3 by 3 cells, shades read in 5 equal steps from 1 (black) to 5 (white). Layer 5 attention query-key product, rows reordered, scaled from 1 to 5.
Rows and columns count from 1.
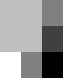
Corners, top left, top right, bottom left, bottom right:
4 3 5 1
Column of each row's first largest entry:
1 1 1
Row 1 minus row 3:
-1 1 2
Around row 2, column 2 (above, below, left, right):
4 3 4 2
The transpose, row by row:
4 4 5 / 4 4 3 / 3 2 1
